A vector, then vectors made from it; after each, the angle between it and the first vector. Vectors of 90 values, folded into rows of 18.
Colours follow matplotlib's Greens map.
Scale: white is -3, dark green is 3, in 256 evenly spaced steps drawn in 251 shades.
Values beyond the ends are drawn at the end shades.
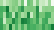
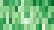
partly opposed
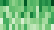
nearly opposite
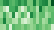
nearly opposite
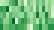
partly aligned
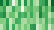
partly opposed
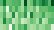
nearly opposite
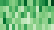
nearly opposite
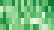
partly opposed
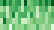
nearly opposite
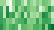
partly aligned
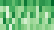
nearly opposite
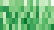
nearly parallel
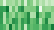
nearly parallel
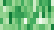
orthogonal
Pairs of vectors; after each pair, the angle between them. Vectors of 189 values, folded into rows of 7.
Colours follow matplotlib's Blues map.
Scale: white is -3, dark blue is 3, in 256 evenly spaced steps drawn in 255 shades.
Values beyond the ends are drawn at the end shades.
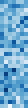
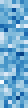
partly opposed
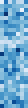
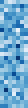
orthogonal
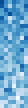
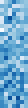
partly opposed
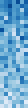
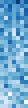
nearly parallel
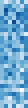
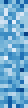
nearly opposite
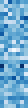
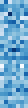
nearly opposite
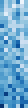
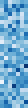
orthogonal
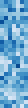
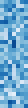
partly aligned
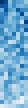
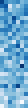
partly aligned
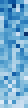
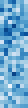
partly aligned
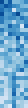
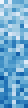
nearly opposite
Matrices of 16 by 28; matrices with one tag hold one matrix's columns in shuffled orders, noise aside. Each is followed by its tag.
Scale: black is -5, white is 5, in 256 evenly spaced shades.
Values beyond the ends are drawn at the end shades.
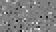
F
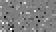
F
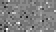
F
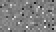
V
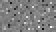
V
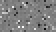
V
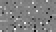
F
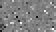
F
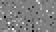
F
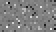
V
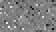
V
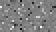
V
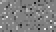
V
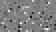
F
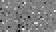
F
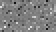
V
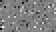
V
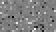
F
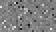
V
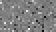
F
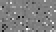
F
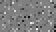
F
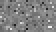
V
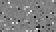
F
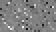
V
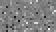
F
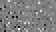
F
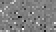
F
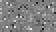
V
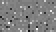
F
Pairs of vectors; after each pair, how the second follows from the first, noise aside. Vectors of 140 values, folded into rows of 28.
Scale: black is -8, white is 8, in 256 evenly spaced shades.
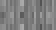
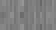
shrunk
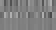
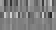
scaled up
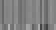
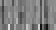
scaled up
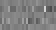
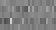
reversed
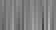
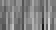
scaled up
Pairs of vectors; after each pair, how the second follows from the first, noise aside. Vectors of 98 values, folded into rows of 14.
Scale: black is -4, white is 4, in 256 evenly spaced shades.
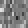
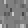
partly zeroed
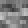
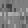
partly zeroed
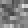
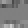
partly zeroed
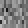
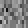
copied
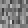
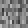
copied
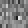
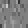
partly zeroed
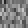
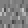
partly zeroed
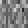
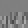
partly zeroed
